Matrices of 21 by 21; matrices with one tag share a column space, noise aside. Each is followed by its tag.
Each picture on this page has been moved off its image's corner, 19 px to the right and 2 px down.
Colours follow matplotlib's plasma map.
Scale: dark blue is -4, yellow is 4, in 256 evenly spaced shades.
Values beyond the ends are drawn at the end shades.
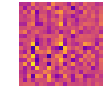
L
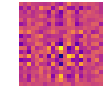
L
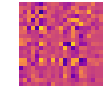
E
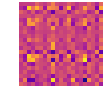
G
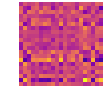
G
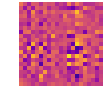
L
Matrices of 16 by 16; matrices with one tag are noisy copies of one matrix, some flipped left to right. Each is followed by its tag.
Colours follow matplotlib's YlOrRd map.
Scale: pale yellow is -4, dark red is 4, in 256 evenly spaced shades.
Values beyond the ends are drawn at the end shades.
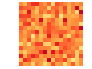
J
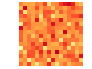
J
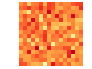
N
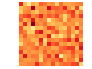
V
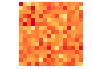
V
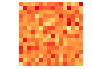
V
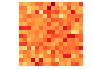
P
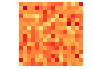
V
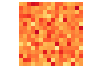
J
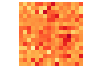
P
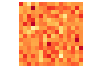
V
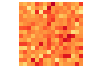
P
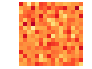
V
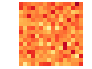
N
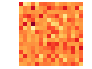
V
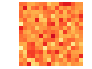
J
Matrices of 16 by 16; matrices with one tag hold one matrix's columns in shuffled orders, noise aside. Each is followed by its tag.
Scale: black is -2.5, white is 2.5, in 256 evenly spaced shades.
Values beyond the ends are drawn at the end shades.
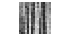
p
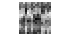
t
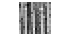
p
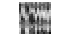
t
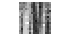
p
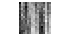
p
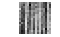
p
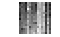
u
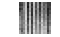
u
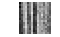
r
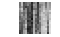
p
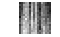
u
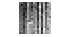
u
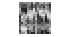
t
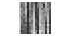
p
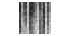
u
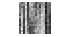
p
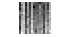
u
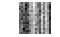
r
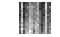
u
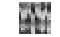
t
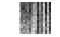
u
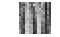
p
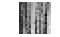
p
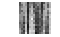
p
